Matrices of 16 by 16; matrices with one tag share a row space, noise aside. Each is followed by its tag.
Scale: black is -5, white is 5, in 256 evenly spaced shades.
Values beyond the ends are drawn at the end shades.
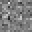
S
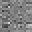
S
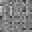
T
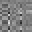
S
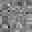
S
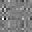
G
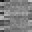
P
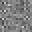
G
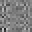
G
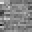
P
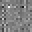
G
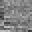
P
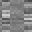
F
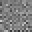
T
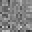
S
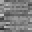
P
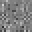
G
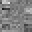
F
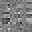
S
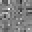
S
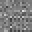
T
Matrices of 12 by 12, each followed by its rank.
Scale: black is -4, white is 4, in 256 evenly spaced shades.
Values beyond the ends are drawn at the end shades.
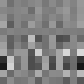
two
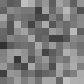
full rank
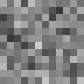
full rank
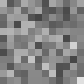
full rank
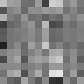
two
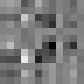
two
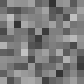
full rank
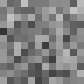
full rank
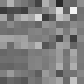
two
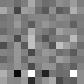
two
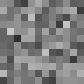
full rank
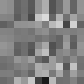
two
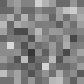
full rank
